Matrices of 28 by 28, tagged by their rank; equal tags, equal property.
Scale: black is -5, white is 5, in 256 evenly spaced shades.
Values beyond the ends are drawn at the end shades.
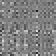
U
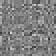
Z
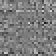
Z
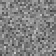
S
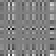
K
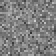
S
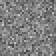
S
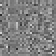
Z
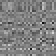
U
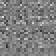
Z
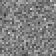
S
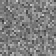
S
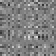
U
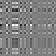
K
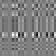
K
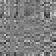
U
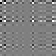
K
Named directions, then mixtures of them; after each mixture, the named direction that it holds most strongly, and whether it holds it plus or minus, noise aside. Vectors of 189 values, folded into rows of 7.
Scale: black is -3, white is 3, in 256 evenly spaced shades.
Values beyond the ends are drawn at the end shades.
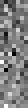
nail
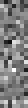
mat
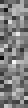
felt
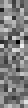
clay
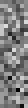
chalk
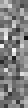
clay, plus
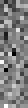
nail, plus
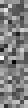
felt, minus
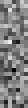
mat, minus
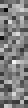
felt, plus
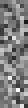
chalk, minus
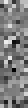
mat, minus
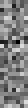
clay, plus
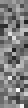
chalk, minus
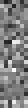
mat, plus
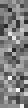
chalk, minus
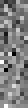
nail, plus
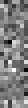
mat, plus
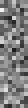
clay, minus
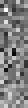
nail, plus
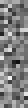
felt, minus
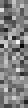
clay, minus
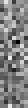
clay, plus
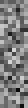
chalk, plus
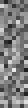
mat, plus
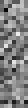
felt, plus
